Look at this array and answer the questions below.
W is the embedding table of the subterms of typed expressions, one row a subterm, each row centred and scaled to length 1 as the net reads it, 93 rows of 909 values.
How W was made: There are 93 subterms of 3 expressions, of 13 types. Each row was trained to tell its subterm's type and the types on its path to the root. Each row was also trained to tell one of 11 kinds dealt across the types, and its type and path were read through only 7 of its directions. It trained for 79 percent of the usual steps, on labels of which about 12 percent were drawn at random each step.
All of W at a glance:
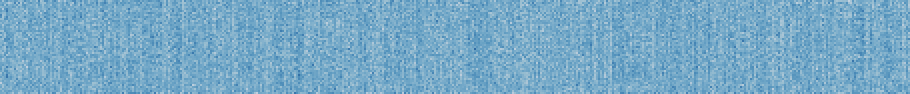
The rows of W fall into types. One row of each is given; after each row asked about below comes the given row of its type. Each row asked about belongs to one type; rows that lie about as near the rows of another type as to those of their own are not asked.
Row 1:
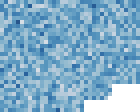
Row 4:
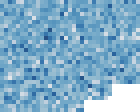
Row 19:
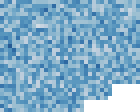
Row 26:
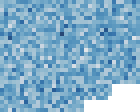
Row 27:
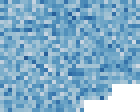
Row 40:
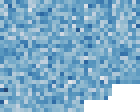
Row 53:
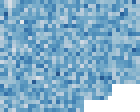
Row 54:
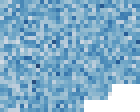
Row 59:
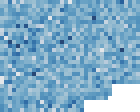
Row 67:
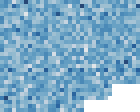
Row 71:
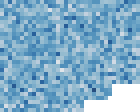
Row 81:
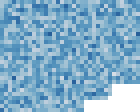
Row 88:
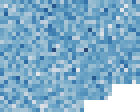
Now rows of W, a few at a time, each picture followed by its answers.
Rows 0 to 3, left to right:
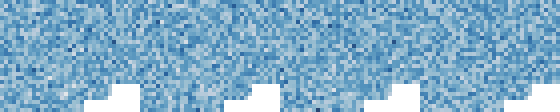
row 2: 27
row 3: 88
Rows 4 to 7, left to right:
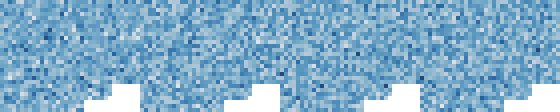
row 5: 71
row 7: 4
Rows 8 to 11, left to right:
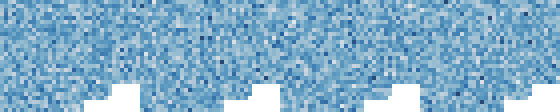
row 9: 19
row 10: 26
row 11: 67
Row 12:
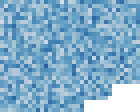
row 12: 1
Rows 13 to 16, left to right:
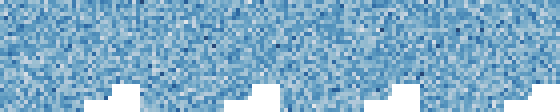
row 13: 40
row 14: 88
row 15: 54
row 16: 59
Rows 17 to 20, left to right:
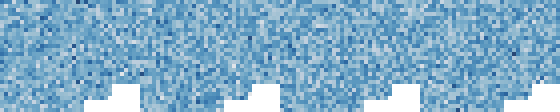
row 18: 19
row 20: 81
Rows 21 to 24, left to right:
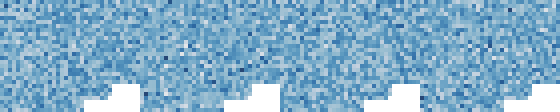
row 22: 27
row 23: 81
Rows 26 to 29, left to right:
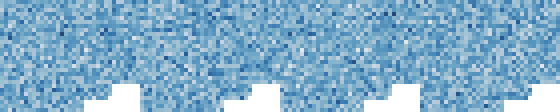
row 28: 67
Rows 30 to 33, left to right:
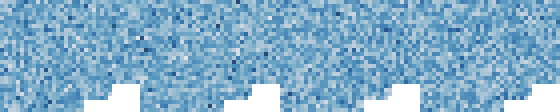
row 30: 19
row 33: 1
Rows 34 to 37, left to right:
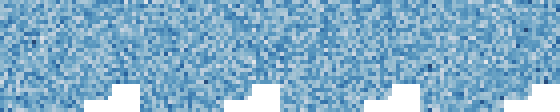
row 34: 81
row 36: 4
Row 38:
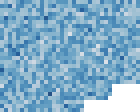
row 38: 19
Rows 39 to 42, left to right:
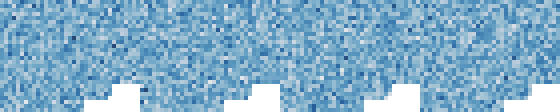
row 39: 19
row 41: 67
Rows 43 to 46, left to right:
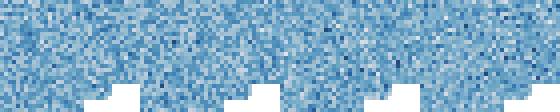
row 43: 4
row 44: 81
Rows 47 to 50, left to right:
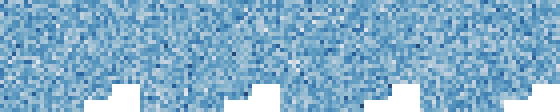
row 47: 71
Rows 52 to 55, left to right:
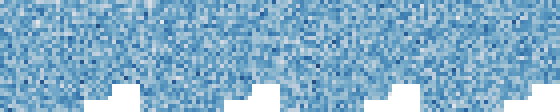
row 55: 27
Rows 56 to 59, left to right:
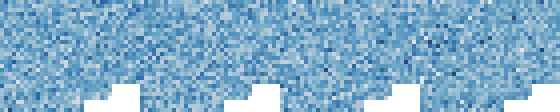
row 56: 54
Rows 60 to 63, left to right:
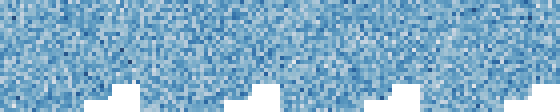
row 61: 88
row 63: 54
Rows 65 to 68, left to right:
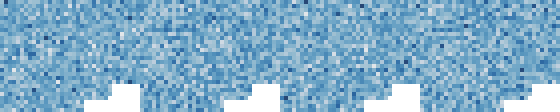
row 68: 27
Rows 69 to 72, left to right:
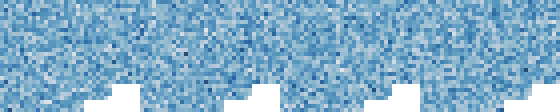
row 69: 1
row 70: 26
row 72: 4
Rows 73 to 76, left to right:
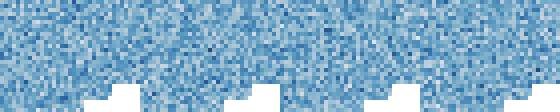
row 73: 19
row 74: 4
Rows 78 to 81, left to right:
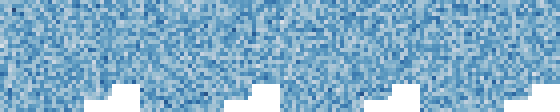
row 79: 40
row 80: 71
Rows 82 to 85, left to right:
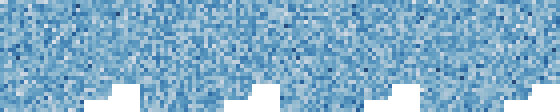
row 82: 40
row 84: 40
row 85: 1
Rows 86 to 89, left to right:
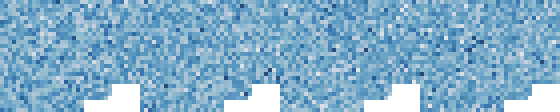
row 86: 26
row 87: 59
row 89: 59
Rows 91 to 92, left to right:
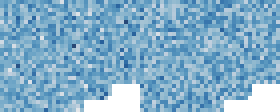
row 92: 71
